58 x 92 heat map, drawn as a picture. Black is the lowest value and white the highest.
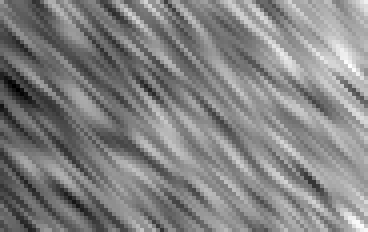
The values follow a bell shape. Streaks slant down to the right. There is an overall slope up to the right. No row or column stands out. Overall the values sit about 50% of the way up the scale.
